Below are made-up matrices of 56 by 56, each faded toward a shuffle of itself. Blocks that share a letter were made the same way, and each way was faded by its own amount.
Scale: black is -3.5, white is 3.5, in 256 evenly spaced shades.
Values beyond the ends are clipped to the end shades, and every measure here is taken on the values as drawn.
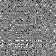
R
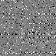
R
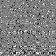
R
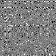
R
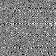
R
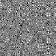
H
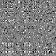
R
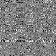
R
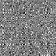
H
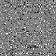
R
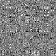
H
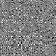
H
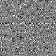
H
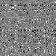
R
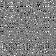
R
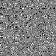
R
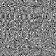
H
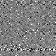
R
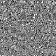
H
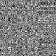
H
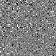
R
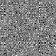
H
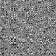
H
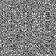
H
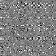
R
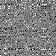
R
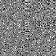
H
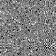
H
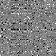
R
